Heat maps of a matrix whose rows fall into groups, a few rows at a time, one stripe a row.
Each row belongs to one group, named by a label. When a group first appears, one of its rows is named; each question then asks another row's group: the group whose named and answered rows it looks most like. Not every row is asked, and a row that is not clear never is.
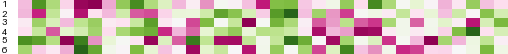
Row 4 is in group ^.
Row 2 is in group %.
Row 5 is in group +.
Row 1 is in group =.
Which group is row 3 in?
^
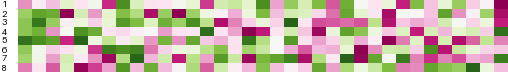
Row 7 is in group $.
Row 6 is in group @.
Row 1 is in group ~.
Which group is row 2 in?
+
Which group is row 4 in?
^
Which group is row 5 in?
+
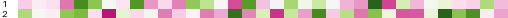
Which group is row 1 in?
+
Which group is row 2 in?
~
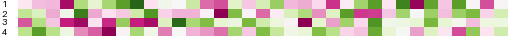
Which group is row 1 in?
@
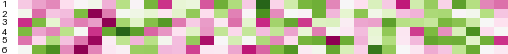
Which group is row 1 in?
~
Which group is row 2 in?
~
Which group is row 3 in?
=
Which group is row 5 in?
~
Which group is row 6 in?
=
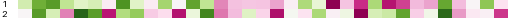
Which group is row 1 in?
+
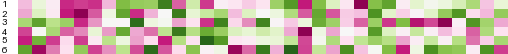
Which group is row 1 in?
=
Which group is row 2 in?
%
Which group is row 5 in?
%
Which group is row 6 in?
~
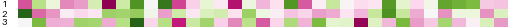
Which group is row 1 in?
=
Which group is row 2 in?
@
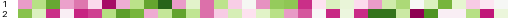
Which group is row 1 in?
=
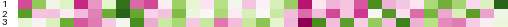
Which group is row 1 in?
%
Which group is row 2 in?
@
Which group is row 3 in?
$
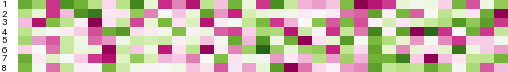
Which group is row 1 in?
^
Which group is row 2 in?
+
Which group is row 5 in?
$
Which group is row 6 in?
~
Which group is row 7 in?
$
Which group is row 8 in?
@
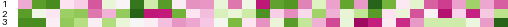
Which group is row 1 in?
=
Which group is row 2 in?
$
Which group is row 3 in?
^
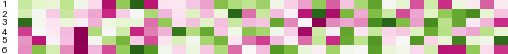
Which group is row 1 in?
$
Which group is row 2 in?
~
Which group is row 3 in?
@
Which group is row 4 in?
%
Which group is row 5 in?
%
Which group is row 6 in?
=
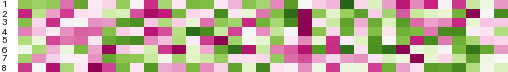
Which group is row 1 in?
+
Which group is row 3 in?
$
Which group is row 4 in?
%
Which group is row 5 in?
@
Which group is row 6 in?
~
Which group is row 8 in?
~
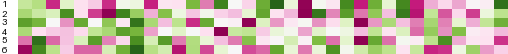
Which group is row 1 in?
$
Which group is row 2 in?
$
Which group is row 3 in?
^
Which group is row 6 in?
=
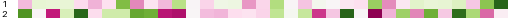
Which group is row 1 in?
%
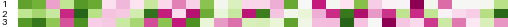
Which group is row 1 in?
^
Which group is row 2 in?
^
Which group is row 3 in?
+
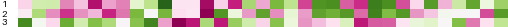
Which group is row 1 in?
=
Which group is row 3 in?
^
